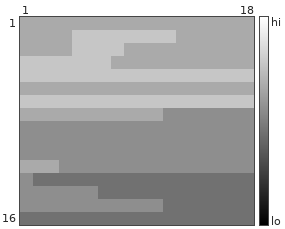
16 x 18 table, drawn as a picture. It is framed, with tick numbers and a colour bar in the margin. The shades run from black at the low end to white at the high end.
Average level on the scale: 60%. Grain: streaks across. Slope: up to the top.
